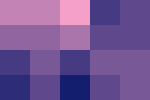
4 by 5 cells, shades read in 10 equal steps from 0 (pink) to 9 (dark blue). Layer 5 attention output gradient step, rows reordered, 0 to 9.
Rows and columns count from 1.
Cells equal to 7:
3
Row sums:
17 23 29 34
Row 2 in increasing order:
3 4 4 6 6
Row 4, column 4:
6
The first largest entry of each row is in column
4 4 1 3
